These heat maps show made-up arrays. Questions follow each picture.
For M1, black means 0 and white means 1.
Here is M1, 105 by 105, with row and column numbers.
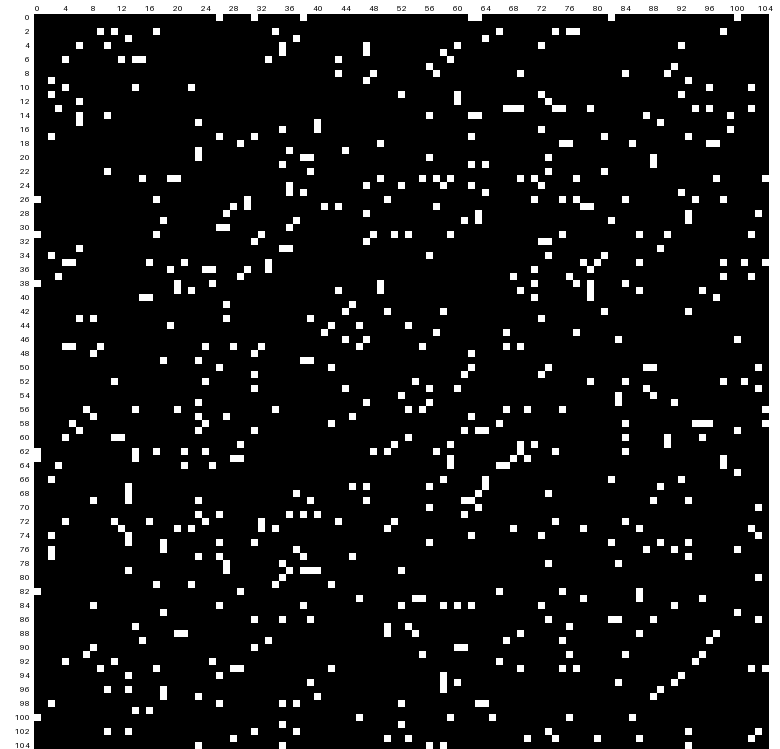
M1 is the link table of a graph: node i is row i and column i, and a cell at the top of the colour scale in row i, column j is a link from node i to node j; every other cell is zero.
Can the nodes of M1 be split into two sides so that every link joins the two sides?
no
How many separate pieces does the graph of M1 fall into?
2
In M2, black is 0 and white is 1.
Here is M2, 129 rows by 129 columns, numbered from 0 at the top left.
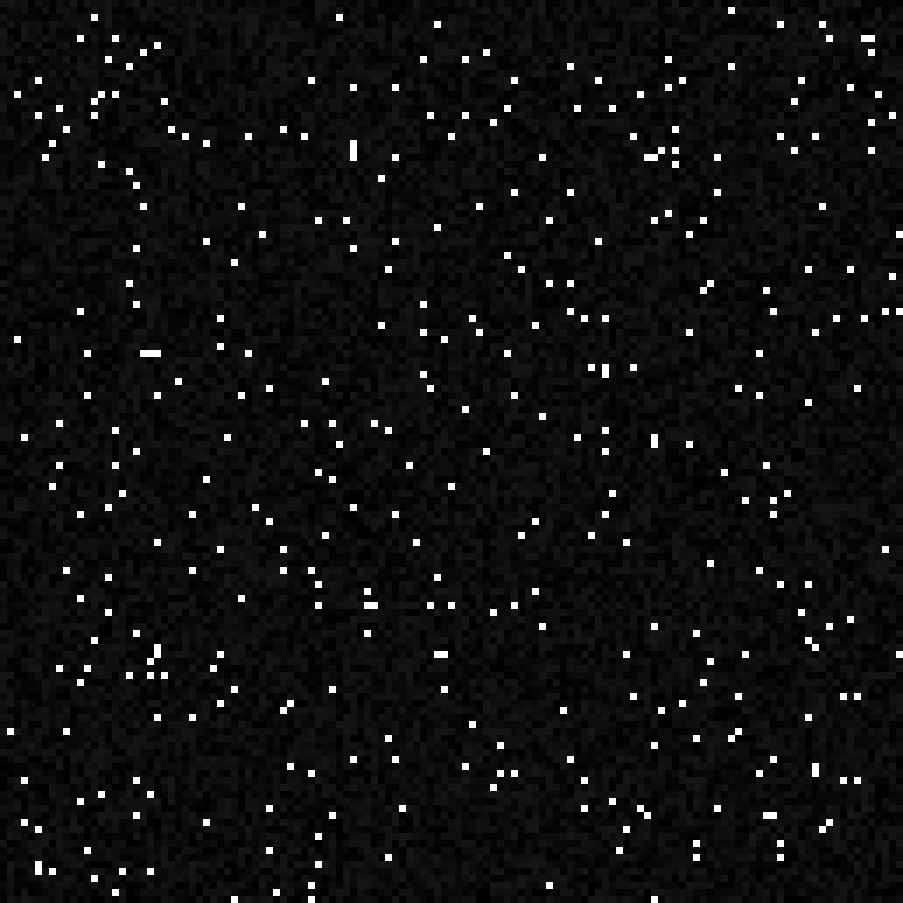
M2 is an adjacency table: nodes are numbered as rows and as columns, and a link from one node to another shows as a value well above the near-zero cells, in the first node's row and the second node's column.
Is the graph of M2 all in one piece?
no
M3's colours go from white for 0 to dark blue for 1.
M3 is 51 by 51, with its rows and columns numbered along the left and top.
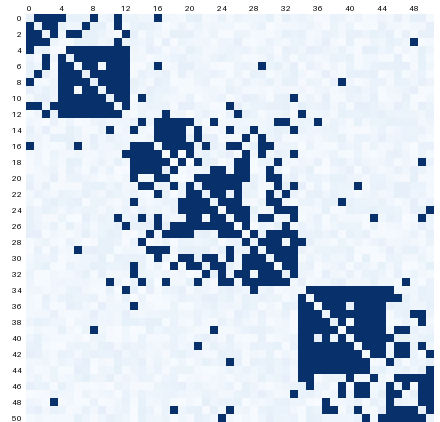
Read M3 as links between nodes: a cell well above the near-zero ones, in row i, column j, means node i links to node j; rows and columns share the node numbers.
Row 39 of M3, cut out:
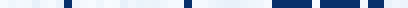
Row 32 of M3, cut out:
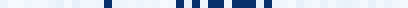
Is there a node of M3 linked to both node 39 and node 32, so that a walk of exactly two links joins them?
no
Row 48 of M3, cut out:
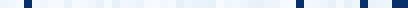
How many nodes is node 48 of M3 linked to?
5
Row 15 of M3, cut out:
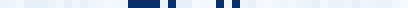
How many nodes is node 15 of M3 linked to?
7
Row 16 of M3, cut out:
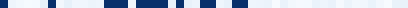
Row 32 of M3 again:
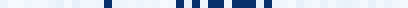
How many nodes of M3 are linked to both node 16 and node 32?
5
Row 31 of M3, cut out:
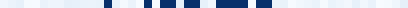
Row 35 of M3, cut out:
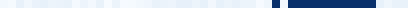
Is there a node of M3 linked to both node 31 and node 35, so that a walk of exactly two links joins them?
no
